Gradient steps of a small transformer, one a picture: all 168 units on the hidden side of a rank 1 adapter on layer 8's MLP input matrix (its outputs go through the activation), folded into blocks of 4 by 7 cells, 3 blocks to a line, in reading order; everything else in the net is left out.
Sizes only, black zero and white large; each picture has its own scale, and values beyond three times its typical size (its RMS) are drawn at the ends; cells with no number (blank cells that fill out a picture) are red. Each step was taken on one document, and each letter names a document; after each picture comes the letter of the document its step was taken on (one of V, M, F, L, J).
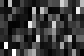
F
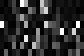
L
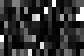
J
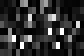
L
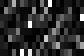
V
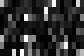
J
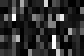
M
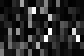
L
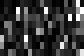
J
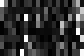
J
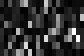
L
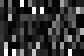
F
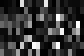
L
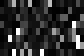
V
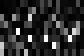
L
